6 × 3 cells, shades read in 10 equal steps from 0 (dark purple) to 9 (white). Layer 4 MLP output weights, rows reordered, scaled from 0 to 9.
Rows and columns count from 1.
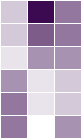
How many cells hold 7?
4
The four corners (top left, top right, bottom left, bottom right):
7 4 4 5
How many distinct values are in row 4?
3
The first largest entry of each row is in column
1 1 1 2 2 2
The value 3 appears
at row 2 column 2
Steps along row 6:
up down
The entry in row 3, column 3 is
5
